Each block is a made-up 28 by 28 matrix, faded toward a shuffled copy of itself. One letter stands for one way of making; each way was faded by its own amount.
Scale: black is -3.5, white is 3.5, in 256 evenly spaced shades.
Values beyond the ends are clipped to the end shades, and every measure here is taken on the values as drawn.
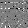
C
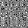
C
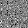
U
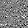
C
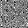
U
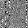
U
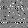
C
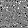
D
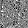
U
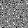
U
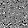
D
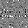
C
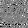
D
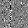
U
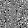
U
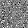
U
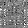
C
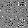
C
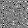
C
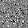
D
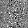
U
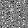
U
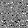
D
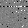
D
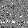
D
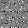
D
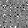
C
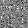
U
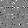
C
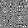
C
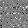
D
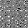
C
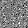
U
